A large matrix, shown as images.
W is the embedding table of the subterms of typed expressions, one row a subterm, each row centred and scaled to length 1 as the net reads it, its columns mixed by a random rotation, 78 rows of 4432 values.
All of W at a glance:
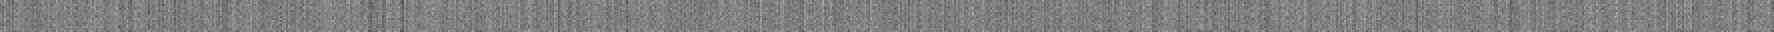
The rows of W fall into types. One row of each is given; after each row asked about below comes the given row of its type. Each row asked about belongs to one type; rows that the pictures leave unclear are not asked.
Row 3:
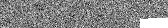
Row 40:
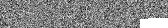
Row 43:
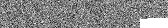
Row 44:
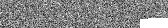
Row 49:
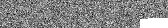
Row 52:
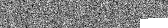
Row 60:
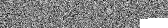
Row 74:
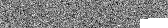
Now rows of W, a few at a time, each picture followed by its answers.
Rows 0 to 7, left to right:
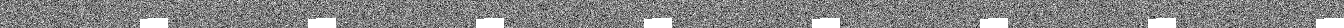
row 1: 60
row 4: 60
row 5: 40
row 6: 43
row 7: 60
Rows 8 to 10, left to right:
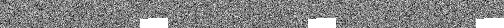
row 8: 3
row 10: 60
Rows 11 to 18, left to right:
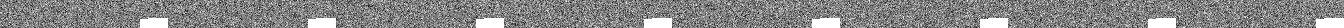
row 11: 49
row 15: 3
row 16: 40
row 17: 74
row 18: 40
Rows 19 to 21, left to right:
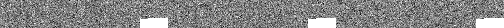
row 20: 3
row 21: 74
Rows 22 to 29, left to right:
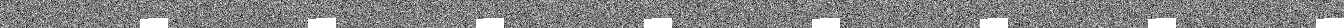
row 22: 74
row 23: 3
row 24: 43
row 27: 60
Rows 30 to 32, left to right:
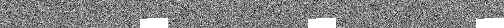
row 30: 43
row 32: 3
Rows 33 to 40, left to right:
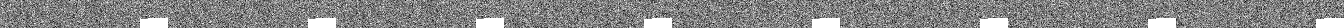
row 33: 43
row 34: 43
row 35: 43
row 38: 52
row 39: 44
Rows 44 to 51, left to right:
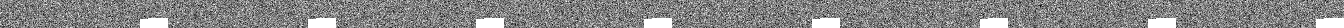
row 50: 52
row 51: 60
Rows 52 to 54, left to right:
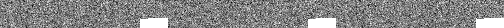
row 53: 49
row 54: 52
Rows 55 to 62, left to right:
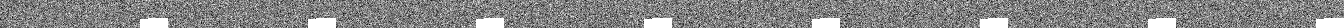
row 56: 44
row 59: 60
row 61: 74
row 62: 3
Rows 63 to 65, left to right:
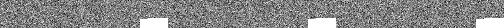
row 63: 43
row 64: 43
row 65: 44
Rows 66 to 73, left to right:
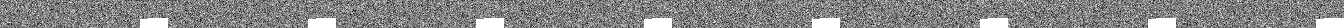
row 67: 74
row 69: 74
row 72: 44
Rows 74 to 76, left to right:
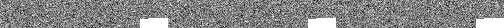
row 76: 52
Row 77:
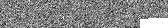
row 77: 40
